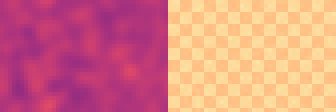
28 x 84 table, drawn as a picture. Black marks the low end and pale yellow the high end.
It is made of 1 by 2 panels. Panel 1,1: middling, blotchy, faint in contrast. Panel 1,2: very high, checkered, faint in contrast.
